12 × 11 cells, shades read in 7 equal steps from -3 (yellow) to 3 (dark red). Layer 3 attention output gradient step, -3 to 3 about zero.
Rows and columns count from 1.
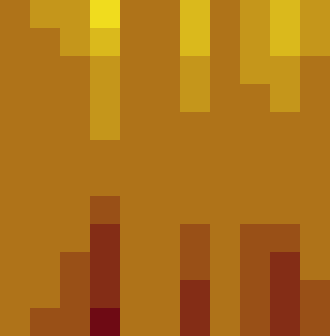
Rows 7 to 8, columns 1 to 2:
0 0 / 0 0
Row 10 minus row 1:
0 1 2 5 0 0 3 0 2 4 1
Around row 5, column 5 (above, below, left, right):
0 0 -1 0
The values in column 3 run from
-1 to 1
